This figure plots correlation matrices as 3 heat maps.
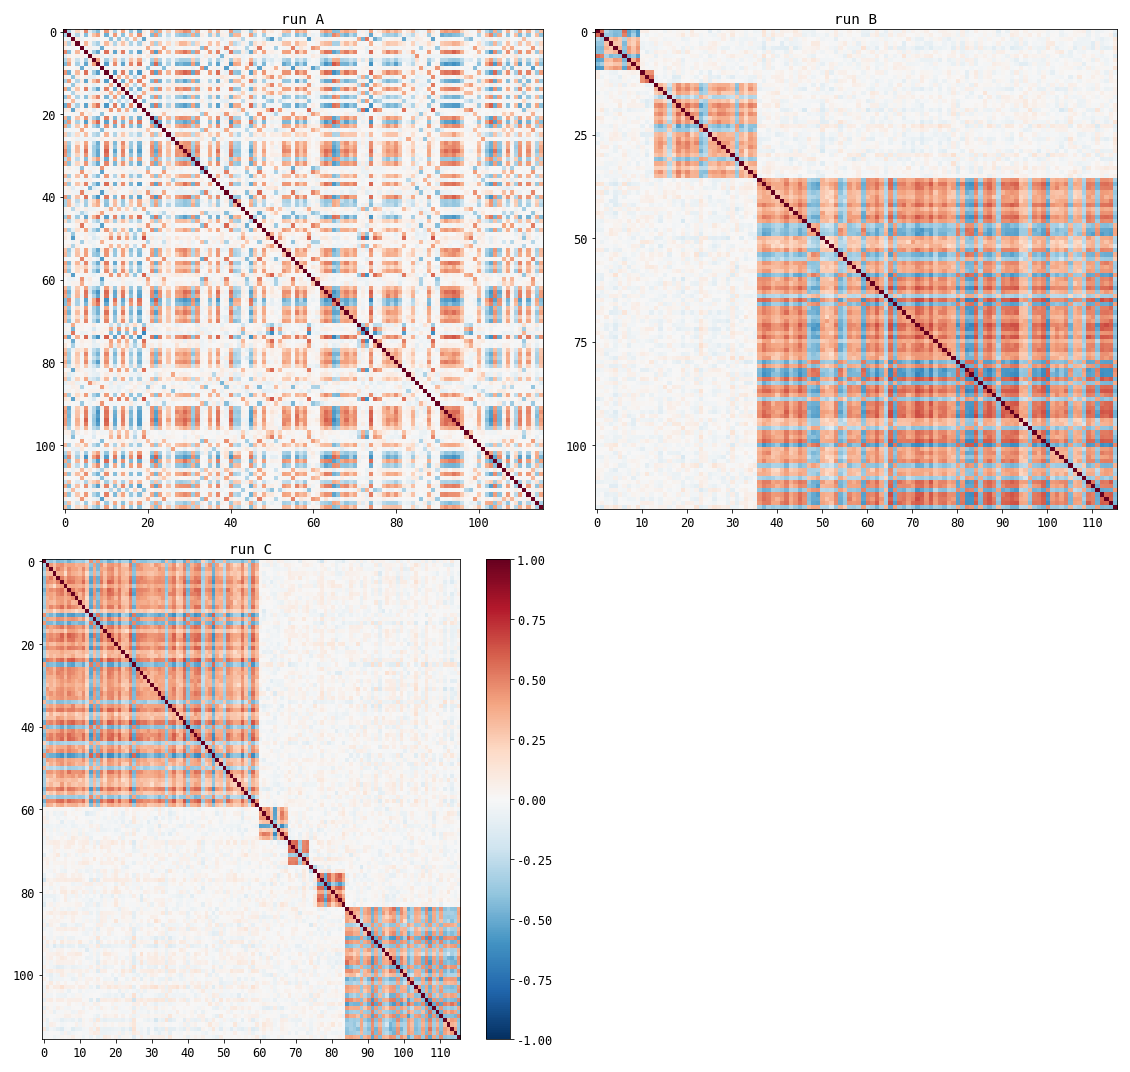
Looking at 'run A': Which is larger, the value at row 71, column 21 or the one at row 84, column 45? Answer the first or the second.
the first
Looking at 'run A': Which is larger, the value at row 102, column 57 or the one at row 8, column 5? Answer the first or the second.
the first
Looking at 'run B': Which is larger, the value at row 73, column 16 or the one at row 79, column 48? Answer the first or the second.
the first
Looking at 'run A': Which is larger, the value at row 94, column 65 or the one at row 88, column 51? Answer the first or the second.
the second
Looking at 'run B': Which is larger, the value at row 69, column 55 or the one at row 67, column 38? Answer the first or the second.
the second
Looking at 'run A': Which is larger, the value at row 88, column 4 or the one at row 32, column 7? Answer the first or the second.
the first
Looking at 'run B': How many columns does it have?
116
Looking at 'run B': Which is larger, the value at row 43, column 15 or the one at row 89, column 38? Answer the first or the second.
the first
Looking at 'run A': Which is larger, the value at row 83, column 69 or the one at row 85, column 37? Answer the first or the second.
the first
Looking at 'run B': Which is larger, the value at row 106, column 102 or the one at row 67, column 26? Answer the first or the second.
the first
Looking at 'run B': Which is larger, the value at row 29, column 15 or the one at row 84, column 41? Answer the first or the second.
the second
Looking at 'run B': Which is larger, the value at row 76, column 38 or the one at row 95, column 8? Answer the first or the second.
the first
